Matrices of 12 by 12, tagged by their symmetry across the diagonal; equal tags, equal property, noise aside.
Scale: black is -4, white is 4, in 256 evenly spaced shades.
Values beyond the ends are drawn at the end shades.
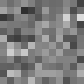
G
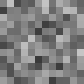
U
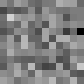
G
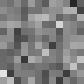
U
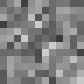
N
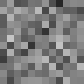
N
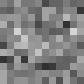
G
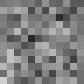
G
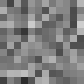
U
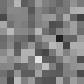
U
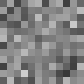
N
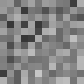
N
